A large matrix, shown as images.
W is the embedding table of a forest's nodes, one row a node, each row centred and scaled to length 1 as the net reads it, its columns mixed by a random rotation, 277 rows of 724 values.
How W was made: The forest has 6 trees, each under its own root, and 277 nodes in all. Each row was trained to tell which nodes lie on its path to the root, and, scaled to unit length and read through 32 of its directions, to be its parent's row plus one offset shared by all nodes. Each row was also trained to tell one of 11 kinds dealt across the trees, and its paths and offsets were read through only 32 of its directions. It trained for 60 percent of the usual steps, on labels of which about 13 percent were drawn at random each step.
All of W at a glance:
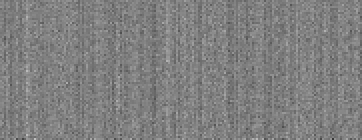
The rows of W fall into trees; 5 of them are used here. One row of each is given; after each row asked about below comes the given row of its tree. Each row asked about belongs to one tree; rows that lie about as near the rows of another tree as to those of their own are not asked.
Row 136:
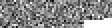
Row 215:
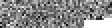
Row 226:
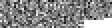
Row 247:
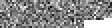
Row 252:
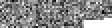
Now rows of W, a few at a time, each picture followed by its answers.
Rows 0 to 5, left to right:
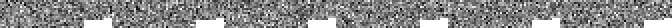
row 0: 247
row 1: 226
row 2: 247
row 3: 226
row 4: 226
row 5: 136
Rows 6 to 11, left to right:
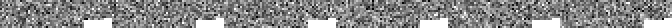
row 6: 252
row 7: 215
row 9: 136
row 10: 247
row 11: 226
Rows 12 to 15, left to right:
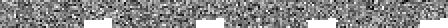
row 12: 247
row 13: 215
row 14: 226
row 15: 136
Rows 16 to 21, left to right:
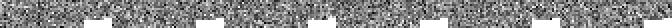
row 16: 226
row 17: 136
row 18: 215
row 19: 136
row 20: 226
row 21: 136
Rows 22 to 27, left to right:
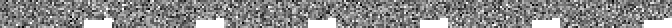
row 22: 215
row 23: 226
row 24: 226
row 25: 247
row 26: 252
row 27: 136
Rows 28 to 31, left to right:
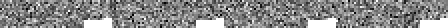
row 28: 215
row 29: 136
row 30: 136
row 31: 215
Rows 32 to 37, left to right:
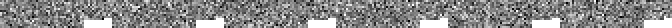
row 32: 226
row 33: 247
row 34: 136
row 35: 226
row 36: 247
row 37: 247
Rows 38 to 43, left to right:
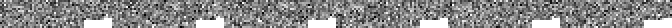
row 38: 215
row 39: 215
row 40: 226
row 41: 136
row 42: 247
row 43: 136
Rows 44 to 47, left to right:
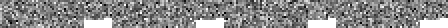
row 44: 226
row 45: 226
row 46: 247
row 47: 226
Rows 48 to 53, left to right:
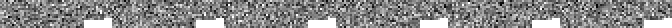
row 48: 215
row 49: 136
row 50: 247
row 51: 136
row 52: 252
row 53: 136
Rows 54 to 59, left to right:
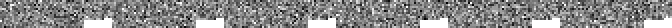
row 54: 226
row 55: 226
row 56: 247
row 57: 247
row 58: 247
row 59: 215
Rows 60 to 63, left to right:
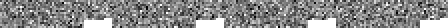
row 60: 215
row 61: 215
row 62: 215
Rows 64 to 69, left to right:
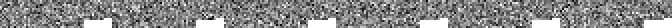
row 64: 136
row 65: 136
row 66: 136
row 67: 247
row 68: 226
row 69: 136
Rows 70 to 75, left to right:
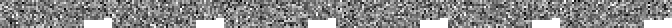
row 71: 215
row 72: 136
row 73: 136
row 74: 215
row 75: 226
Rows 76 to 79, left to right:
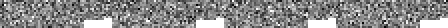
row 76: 247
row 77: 226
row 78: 226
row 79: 247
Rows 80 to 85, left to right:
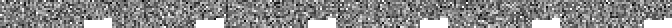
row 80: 247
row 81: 136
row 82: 215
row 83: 226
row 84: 215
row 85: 226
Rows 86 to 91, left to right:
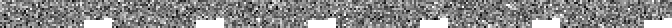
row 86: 226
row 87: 226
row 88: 226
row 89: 215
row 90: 215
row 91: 215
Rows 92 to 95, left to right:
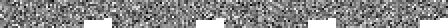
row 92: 136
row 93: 136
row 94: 226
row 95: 136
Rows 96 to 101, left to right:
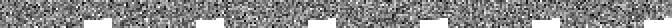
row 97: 226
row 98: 136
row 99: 252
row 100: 247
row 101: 215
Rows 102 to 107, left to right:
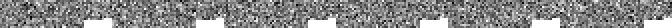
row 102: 215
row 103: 226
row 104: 215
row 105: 215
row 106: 136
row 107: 247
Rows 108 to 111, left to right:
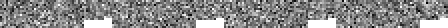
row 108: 247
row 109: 247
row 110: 252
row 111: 215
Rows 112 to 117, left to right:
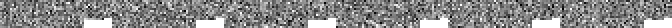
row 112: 226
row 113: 247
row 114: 215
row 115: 215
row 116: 226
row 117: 226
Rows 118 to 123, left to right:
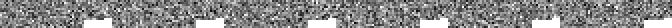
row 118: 215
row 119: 136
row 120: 215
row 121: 226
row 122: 215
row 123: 247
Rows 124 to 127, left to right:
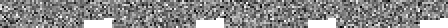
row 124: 136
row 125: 226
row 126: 247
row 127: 136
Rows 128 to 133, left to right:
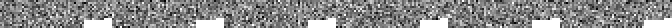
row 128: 136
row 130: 136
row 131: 215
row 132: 215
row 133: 136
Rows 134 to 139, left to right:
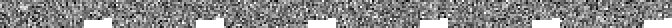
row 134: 136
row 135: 215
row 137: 252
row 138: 247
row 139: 136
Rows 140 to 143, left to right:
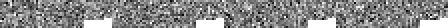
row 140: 247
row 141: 215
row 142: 136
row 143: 136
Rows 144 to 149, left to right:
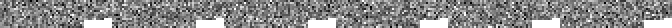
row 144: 247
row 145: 226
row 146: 226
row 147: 215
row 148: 215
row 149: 252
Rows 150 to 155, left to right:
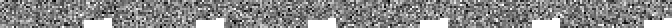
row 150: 252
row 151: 136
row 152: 226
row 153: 136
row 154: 226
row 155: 215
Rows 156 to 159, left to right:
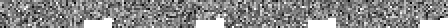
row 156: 136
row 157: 215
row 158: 226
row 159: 136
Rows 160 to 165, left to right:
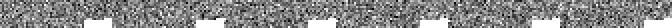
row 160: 226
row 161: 136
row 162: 226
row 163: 215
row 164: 226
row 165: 226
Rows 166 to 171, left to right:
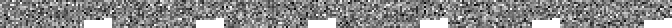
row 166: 226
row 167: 247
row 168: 136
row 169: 226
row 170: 226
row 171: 136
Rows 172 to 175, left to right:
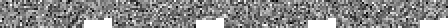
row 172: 215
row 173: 247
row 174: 215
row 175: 215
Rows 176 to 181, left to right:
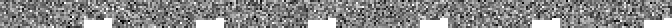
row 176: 215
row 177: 226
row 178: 247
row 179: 226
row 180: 136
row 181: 215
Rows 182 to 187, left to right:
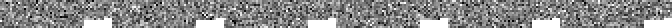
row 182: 226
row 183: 136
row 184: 226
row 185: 226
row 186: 226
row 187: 247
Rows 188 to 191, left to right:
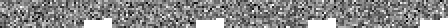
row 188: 136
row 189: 136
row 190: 215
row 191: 215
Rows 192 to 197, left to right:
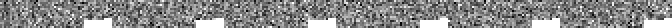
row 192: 136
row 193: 252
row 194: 226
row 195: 247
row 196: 226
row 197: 215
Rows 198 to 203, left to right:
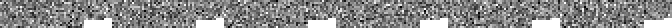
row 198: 215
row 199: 226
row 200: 136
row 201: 136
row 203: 226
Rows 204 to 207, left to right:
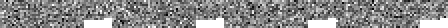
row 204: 215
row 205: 226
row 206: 247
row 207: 226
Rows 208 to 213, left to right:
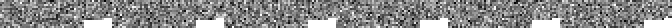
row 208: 252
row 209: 215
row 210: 226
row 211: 215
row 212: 136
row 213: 226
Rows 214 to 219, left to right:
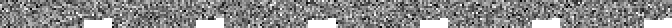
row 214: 136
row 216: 136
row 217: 247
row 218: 226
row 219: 226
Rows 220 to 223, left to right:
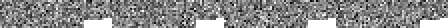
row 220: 247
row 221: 215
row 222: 136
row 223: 136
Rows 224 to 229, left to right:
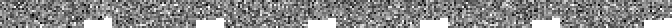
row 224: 215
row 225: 136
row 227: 136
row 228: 247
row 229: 226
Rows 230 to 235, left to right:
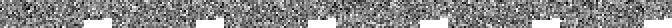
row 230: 215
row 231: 247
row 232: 247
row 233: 247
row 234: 215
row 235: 247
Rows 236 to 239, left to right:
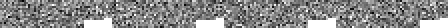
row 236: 215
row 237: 247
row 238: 136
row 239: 252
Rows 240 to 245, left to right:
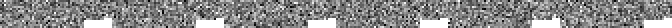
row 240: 215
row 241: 226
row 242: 252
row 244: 215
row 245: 247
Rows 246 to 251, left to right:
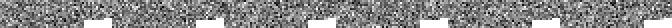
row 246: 215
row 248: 252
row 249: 215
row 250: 136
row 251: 252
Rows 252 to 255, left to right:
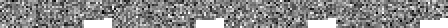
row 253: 136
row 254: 252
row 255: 215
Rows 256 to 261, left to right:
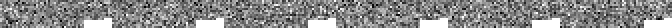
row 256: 226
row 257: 136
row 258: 215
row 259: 136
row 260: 252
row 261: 215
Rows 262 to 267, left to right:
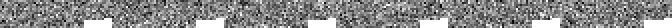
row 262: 136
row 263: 136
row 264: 215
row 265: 226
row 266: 215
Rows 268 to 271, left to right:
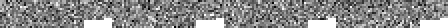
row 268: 247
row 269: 136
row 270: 247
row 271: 136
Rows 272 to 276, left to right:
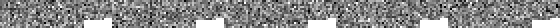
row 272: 252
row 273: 226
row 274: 215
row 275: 226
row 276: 136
